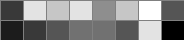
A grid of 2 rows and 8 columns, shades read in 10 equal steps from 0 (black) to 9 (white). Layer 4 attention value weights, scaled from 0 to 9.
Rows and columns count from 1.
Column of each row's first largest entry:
7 7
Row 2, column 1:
1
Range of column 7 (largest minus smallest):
1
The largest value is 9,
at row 1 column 7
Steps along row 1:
up down up down up up down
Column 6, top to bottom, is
7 3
